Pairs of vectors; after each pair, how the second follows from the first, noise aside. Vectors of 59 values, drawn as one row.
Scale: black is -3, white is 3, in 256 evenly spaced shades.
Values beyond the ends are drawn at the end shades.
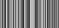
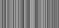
shrunk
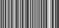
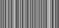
shrunk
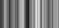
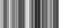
negated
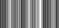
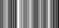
reversed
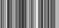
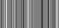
partly zeroed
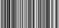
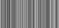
shrunk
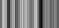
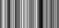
copied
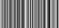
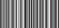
negated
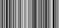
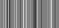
partly zeroed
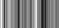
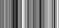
reversed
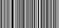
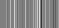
partly zeroed
